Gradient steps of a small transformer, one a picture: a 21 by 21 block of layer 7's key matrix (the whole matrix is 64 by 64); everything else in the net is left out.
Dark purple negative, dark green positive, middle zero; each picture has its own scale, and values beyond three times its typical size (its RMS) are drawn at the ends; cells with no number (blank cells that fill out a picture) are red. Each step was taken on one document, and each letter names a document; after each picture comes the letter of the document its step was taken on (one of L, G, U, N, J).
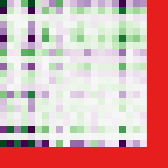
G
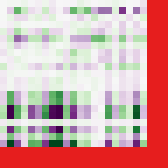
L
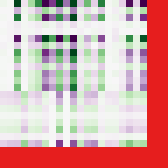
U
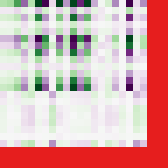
U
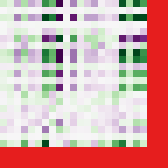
U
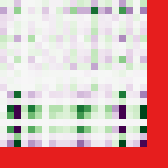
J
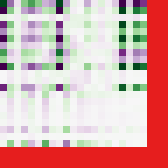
G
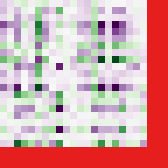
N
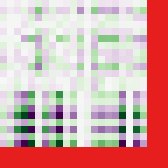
L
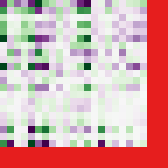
G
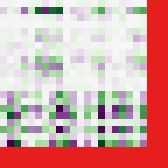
L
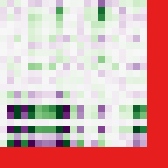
J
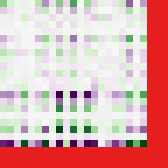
U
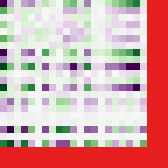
G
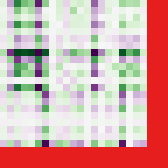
N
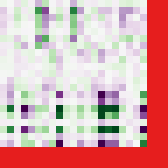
J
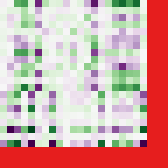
N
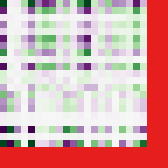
G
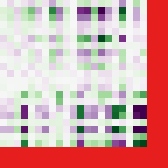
J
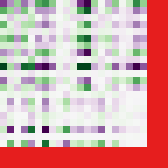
G
